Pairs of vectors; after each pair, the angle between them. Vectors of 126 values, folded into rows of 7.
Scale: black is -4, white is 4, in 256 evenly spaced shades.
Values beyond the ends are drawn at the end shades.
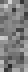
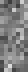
nearly opposite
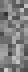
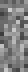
partly aligned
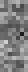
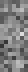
nearly opposite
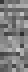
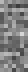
nearly opposite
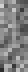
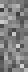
partly aligned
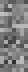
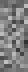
orthogonal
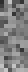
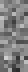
partly opposed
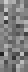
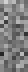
nearly parallel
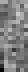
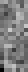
nearly parallel
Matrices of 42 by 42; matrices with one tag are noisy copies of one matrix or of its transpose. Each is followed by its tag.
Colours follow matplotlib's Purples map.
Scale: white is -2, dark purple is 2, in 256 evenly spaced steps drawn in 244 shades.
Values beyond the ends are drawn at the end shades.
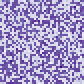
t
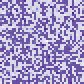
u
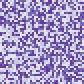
u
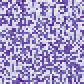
u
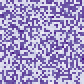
t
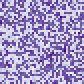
u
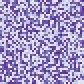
t
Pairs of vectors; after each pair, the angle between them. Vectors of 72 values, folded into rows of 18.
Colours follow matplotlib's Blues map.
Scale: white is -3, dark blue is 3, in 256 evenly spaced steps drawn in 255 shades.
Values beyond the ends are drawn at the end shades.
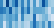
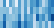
nearly opposite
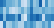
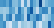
partly aligned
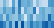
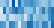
partly aligned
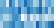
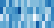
partly aligned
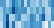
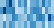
orthogonal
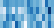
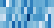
orthogonal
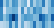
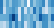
nearly parallel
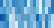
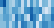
orthogonal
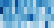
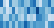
partly opposed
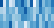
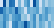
nearly opposite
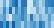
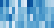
nearly opposite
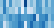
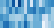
partly opposed
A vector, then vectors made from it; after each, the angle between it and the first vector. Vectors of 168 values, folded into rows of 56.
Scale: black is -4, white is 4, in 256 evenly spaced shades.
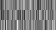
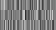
partly opposed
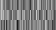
nearly opposite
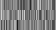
nearly opposite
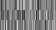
nearly parallel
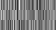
orthogonal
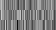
nearly opposite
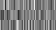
partly aligned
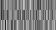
nearly parallel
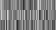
nearly opposite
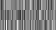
nearly parallel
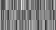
partly aligned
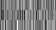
nearly parallel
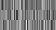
orthogonal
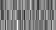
nearly parallel
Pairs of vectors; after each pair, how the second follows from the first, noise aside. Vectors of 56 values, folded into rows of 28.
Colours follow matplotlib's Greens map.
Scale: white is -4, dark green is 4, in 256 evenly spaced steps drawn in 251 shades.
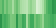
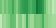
negated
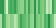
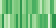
reversed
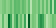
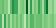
reversed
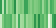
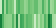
negated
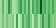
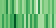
reversed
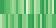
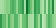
negated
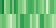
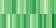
reversed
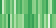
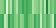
reversed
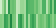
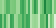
reversed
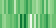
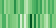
negated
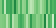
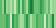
negated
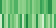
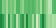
sign-scrambled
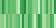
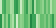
reversed
